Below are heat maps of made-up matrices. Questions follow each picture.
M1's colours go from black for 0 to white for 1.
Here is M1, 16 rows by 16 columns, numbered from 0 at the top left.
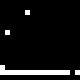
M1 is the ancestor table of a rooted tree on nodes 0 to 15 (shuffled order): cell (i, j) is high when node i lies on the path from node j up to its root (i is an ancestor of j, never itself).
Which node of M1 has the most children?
14
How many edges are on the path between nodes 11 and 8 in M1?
2
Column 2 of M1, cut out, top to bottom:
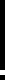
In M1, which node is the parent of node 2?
14
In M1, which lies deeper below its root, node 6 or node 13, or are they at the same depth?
the same depth
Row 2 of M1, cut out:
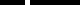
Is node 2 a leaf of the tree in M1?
no
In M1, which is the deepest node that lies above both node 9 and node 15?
14
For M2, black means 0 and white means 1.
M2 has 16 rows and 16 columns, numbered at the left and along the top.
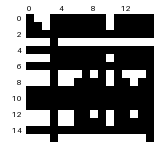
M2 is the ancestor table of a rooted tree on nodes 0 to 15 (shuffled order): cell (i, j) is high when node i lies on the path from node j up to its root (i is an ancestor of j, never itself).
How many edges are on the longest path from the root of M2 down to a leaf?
9
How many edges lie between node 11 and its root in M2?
2
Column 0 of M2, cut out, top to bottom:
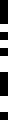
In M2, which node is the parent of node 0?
5
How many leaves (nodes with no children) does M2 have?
7
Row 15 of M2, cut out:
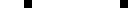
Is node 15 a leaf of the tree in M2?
no
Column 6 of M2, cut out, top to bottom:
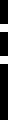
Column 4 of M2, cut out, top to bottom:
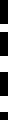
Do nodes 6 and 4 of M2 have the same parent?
no
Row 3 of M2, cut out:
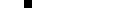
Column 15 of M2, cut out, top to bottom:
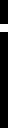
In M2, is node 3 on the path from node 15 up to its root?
yes
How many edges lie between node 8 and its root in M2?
4
